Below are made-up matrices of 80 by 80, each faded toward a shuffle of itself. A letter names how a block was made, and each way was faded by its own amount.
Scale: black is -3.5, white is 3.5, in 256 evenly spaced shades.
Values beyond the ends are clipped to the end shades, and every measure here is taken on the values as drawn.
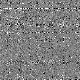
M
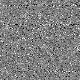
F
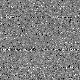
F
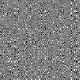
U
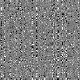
U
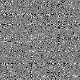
M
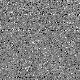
F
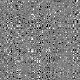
U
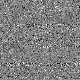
F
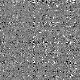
M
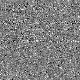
F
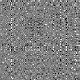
U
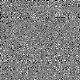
M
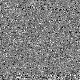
F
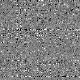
M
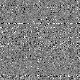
M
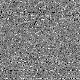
F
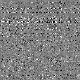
M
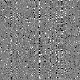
U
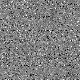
F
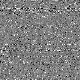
F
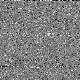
F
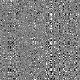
U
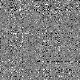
M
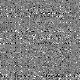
M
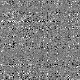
M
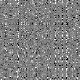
U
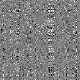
U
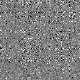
M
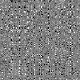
U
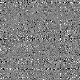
M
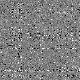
M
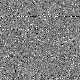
F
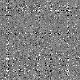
M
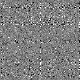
M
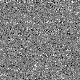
F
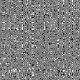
U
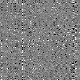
U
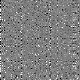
U
